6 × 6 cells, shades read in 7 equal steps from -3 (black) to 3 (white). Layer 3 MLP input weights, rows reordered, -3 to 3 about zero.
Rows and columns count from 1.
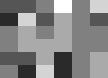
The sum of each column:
-4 0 3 2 0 3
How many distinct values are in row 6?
4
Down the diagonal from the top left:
-1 2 0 1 0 1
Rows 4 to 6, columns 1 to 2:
0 1 / -1 -1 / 0 -2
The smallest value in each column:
-2 -2 -1 -2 0 -1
